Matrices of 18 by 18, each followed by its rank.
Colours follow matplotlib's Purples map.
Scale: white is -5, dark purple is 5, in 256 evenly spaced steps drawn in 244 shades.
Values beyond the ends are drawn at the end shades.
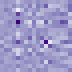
three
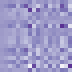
two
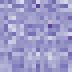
three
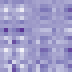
two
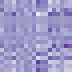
two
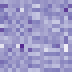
three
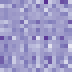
three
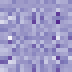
three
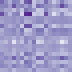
two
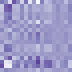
two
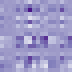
two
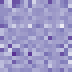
three
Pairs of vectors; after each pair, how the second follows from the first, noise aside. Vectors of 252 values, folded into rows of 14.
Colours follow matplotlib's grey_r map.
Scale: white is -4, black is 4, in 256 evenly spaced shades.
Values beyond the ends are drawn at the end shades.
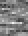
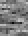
negated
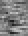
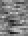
copied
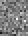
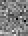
negated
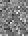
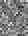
reversed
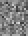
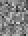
copied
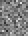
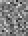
negated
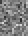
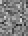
negated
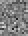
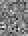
copied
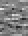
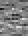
negated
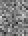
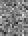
copied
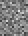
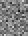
negated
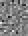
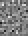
negated
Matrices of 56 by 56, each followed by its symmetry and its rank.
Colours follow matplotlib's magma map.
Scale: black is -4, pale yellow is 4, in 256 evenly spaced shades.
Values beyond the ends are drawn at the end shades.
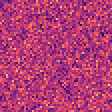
neither, full rank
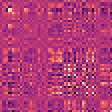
symmetric, rank three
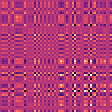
symmetric, rank two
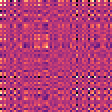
symmetric, rank two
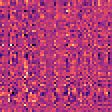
neither, rank five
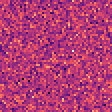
neither, full rank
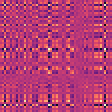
symmetric, rank two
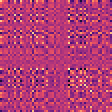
symmetric, rank three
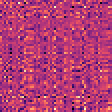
neither, rank five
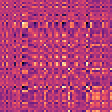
symmetric, rank three
